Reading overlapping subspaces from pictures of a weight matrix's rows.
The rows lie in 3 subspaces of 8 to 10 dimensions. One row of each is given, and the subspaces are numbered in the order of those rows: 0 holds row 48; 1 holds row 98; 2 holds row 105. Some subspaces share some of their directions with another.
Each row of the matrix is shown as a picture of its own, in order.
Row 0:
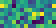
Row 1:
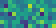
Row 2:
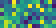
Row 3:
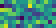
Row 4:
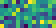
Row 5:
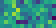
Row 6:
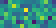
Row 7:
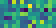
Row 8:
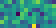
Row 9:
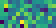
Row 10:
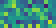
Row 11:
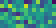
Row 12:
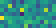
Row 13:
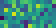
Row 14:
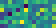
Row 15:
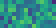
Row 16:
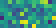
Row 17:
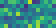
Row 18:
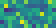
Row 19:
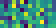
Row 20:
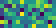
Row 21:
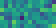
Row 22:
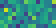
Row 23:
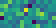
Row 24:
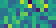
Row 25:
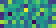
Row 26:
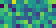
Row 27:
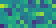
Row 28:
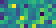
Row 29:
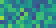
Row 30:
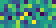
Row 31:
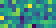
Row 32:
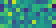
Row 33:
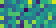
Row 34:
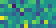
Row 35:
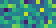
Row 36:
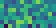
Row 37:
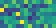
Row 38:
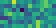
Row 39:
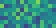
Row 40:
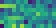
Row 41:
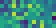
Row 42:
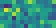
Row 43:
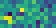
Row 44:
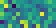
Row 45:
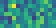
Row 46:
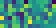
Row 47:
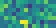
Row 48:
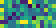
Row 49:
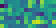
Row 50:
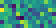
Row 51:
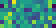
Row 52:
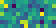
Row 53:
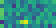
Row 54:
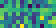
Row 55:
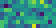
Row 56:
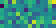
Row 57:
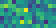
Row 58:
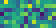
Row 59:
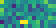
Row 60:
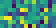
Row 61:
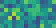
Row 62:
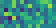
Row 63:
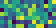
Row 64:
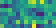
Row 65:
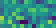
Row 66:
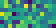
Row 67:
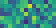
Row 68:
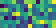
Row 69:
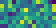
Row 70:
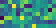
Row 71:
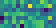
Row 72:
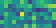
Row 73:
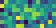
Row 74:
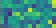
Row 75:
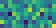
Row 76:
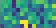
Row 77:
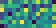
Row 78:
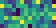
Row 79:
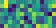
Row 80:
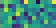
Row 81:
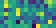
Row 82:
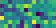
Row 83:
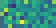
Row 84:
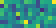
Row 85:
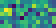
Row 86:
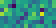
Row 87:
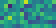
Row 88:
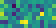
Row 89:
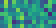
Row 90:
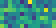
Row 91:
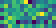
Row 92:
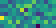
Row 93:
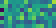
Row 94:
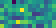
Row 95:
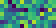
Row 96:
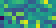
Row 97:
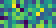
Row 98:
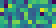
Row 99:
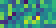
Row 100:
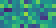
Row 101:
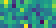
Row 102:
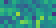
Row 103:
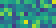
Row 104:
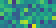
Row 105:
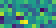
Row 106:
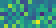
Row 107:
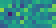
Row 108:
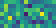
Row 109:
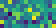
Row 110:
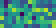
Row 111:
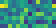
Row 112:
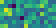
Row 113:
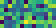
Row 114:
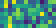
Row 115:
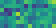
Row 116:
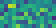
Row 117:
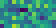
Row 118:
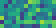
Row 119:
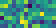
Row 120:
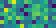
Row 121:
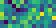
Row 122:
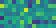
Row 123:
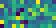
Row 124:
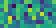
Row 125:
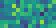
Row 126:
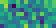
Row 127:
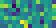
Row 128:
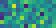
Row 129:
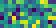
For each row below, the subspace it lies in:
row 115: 1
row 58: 2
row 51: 1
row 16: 0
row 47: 1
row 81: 2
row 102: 0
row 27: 1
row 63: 1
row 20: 2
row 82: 0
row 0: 1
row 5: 2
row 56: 1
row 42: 0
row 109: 1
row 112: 1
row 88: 2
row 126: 2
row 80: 2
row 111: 0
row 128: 1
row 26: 1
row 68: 1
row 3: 1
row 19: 2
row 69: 1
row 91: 0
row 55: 0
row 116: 2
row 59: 0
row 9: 2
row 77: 1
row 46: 1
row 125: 2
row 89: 1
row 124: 0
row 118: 0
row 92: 0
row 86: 1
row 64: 0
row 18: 1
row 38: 2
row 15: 0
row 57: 2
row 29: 0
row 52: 1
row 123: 2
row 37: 1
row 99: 1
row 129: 0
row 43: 2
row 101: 2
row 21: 1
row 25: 1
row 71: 2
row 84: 1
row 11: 1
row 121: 2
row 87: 1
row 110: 0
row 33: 1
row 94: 2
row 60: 2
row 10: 0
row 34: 2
